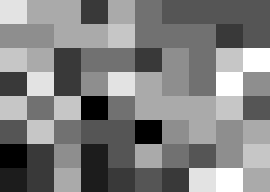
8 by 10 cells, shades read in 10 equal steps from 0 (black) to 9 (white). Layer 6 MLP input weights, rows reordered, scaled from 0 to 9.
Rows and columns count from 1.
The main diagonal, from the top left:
8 5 2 5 4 0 4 8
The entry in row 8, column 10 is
6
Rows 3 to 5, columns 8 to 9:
4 7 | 4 9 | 6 7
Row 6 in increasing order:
0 3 3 3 4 5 5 6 6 7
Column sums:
33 40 38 22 37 31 34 38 47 42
